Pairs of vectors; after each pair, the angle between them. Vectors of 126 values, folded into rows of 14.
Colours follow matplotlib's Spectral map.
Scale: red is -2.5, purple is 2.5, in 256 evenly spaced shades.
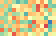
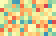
partly aligned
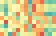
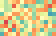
orthogonal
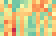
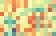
nearly opposite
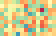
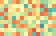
nearly opposite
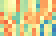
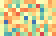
partly opposed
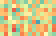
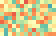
partly opposed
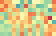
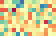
partly aligned
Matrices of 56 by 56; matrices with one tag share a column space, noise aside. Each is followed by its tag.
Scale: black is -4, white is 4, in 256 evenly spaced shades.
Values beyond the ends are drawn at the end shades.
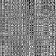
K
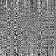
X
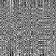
X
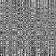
X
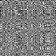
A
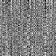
K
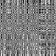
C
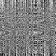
X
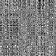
K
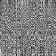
X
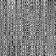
K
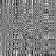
C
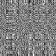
C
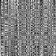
K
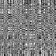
C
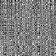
K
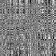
C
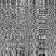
C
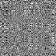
A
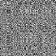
A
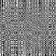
X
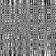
C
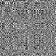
A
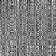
K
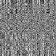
C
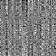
K
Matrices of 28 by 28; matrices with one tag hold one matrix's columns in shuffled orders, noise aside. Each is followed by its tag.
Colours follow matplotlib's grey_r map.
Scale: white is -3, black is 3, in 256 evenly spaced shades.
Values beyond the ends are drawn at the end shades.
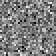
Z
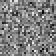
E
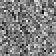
E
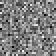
Z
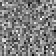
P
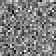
E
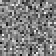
P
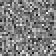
Z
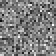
Z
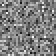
Z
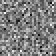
Z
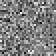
Z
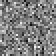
P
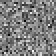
Z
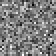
P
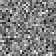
Z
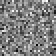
E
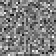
Z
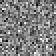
P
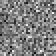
Z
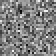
E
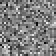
P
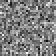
P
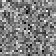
E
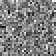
E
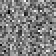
E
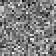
P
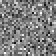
P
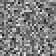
Z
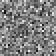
E
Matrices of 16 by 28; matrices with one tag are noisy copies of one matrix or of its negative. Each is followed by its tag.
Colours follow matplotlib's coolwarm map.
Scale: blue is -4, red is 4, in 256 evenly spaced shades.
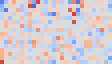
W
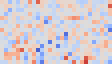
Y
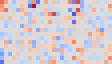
W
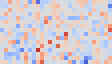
Y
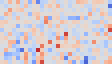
Y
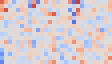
W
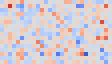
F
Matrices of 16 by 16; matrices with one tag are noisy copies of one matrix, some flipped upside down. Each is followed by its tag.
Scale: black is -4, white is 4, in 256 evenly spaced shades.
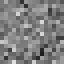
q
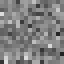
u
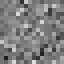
q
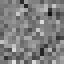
q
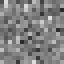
u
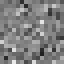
q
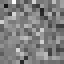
q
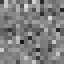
u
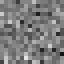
u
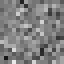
q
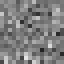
u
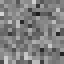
u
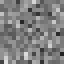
u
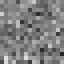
u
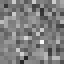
q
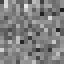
u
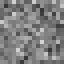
q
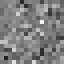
q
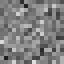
q
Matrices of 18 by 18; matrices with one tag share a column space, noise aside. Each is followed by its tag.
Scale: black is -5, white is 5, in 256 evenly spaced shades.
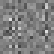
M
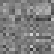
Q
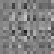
M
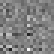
Q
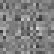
M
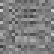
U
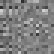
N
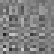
Q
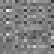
U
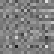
U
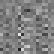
Q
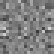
M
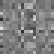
M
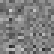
Q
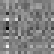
M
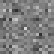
Q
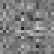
M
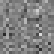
Q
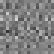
M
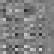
Q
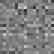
N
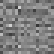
N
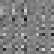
Q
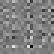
U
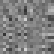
Q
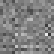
Q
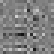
Q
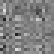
Q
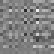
U
